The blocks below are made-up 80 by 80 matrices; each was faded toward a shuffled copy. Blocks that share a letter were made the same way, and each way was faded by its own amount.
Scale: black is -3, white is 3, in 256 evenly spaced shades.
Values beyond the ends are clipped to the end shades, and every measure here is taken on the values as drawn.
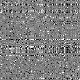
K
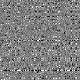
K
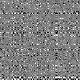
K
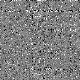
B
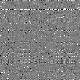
K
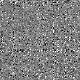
B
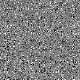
B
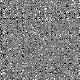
B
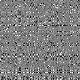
K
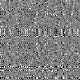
K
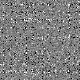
B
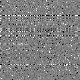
K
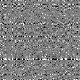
K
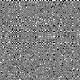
K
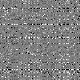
K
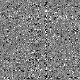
B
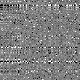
K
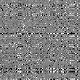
K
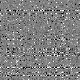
K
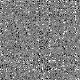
B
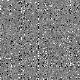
B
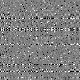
K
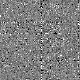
B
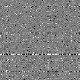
K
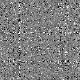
B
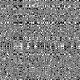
K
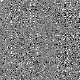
B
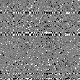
K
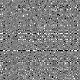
K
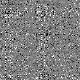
B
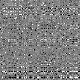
K
